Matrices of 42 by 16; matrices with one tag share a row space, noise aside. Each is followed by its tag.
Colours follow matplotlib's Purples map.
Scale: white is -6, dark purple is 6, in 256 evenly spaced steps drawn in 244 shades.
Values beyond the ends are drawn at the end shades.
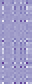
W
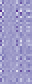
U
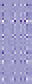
W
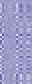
U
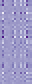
W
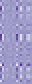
U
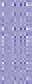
W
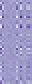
U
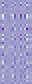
W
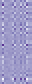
W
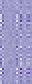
U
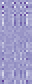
W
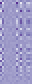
U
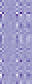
U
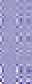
U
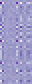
U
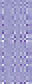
W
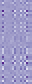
W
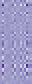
W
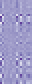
U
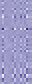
W
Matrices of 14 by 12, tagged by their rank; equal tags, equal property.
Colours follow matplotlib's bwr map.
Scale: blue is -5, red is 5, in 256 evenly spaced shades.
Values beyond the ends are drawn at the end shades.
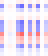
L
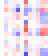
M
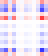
L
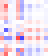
M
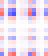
L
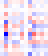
M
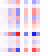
L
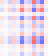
L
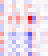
M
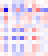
M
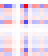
L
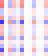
L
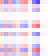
L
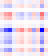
L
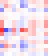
M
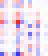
M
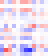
M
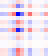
L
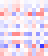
M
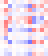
M
